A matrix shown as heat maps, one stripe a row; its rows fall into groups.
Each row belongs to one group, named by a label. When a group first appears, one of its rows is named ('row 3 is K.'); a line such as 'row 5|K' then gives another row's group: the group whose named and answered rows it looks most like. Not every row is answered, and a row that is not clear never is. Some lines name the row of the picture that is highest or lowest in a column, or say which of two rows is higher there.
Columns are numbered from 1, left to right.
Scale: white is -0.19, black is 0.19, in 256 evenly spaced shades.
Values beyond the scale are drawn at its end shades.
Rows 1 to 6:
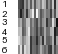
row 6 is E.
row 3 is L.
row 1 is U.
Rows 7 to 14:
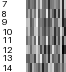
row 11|U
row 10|L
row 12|L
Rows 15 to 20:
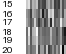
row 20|U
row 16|E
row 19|L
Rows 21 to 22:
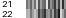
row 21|U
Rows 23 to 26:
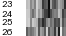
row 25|E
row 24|L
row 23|L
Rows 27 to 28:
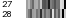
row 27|L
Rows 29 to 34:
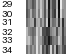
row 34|L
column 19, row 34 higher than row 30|Yes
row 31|U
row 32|L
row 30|U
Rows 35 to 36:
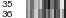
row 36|L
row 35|L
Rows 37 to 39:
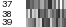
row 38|E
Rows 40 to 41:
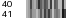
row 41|L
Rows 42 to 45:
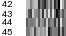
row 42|E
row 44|U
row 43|E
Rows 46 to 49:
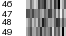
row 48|E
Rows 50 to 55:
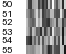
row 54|U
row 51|L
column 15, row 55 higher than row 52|Yes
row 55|L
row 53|E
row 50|E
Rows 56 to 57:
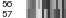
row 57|L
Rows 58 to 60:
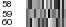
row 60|E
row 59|U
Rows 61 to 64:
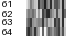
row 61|E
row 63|E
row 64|U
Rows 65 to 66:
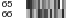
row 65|U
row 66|E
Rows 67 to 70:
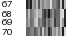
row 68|L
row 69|L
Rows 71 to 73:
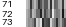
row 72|E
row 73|L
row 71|E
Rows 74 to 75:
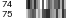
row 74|U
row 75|L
